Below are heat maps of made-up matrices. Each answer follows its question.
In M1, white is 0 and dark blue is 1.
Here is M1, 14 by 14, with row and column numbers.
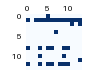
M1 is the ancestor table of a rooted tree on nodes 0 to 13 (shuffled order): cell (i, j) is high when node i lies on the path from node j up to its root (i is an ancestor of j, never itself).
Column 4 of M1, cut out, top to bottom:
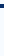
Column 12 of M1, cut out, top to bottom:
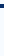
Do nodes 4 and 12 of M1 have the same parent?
yes
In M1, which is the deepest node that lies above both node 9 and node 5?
8
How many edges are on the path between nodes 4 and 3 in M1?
5
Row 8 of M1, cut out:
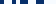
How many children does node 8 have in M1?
3
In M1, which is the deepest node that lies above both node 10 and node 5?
8
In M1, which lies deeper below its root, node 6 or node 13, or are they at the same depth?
the same depth
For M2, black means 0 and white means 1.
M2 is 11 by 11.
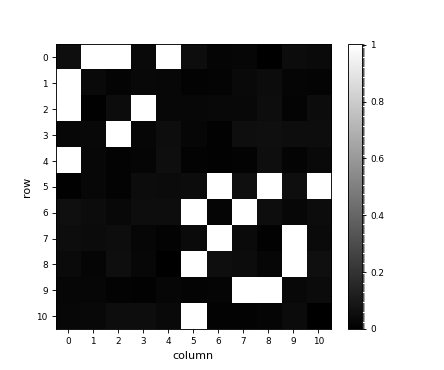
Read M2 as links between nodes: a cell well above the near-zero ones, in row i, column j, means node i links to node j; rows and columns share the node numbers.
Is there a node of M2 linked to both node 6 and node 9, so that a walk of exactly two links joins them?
yes
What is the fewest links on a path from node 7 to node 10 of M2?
3
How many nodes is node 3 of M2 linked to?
1
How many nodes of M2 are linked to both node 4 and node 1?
1
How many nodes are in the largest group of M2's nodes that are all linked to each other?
2
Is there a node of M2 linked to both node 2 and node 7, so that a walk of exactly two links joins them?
no
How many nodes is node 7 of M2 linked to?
2
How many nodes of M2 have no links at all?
0
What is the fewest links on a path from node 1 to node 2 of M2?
2
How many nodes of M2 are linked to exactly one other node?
4
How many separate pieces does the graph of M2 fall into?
2
